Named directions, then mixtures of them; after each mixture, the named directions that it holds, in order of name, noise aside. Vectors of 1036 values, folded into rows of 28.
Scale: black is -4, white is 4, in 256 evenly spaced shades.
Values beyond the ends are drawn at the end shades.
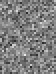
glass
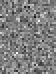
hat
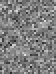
glass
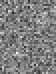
glass, hat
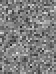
glass, hat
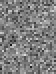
glass, hat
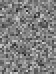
glass, hat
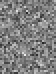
glass, hat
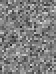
glass, hat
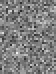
glass, hat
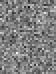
glass, hat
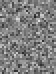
glass, hat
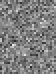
glass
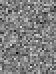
glass, hat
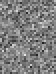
glass
